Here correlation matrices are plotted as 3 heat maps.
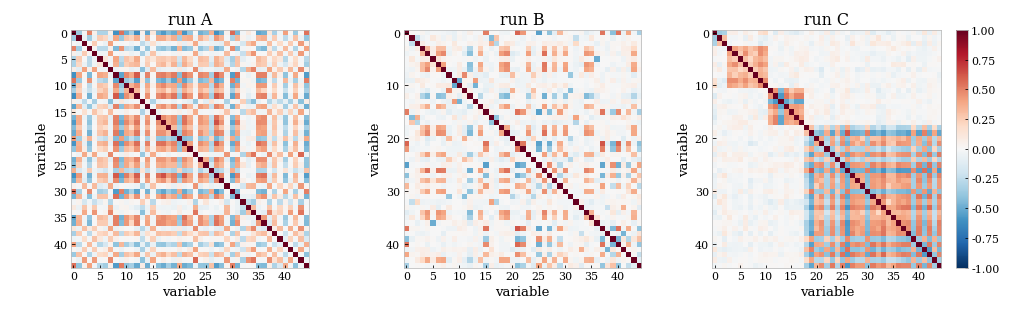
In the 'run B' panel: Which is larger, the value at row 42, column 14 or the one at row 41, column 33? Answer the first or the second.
the second
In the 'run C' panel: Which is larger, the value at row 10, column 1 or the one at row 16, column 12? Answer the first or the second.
the second
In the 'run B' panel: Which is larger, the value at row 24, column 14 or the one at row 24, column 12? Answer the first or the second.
the second
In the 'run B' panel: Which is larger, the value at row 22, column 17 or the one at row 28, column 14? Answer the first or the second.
the second
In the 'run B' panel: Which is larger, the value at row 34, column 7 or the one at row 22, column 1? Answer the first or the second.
the first
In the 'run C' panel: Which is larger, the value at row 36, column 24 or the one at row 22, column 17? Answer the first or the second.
the second
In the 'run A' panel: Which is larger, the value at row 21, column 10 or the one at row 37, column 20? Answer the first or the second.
the first
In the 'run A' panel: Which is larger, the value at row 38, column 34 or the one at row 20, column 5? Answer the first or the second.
the first
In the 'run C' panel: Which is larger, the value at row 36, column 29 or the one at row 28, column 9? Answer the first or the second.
the first
